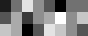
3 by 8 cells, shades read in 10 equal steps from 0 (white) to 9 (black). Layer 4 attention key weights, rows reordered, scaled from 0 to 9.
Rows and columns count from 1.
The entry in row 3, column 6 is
2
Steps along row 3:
up up down down up up up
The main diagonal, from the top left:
8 3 9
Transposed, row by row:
8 6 2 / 5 3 3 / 1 7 9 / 4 4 6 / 6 3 1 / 9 0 2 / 5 4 4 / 5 2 6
